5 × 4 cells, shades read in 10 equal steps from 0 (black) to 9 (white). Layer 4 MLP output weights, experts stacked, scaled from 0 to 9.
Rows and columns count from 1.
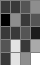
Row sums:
12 10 8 19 24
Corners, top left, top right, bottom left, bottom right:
2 5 2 9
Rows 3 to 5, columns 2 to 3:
2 3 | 8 2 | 8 5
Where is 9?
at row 5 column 4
